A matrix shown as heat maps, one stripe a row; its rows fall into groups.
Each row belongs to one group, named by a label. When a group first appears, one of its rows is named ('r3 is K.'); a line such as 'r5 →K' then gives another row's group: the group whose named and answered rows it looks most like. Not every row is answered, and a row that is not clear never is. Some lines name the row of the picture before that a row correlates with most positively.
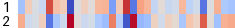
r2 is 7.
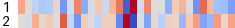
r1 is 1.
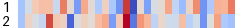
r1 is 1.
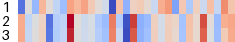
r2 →7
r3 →7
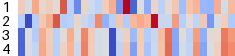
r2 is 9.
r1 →1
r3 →1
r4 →1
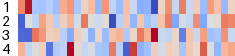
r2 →1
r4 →7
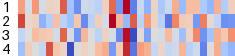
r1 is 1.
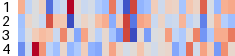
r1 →7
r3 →1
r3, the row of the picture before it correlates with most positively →3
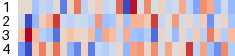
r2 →9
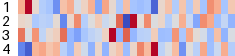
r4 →9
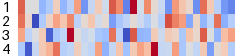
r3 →7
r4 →9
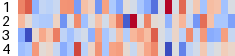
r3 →9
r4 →9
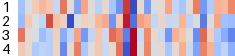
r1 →1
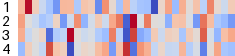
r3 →7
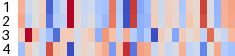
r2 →7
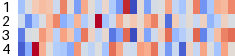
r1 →1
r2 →9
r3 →1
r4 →9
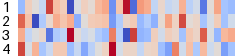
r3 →7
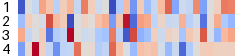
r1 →1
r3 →7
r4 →9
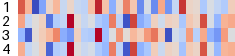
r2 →7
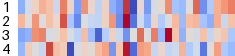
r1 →1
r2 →1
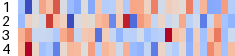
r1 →9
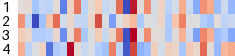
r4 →7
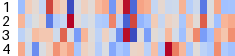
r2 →7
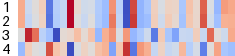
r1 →7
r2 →7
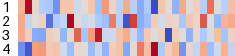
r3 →9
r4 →9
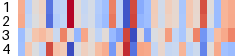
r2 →7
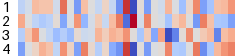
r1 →1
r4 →1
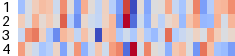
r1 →1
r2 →1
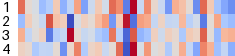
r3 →7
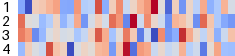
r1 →9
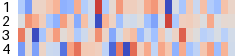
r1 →9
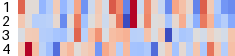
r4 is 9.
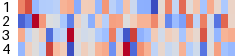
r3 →7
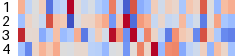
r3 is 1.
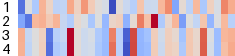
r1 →1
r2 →9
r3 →7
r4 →7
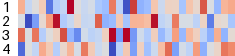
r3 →1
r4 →1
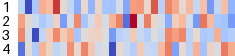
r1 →9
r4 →1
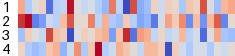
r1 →7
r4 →9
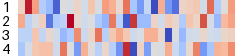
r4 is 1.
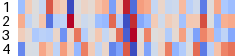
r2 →7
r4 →1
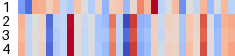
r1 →9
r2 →7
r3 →7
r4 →7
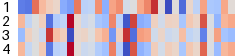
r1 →9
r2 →7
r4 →7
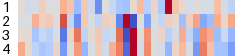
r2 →1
